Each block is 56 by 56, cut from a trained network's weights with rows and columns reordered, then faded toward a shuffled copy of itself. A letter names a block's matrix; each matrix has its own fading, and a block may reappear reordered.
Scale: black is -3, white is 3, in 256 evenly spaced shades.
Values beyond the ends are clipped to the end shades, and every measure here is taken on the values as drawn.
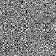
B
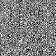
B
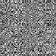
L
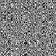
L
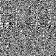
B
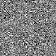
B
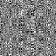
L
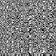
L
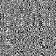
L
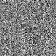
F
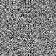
F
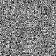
F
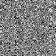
B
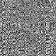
L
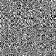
B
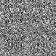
F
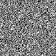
F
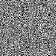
B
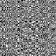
L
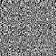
L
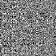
B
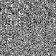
B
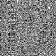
F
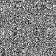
F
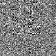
B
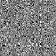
B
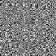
L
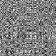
L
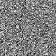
F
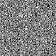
B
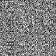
F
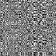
L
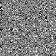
B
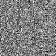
F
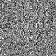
F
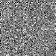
B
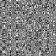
L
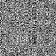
F
